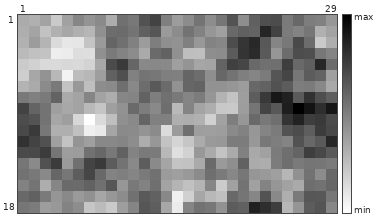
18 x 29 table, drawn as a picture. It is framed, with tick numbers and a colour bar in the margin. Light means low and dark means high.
Average level on the scale: 50%. Grain: blotchy. Odd rows or columns: none. Mirror symmetry: none. Histogram: bell-shaped.
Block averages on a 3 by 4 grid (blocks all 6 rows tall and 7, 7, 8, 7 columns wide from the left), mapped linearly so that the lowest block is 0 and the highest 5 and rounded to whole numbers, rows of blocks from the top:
0 3 3 4
2 2 2 5
3 3 2 3
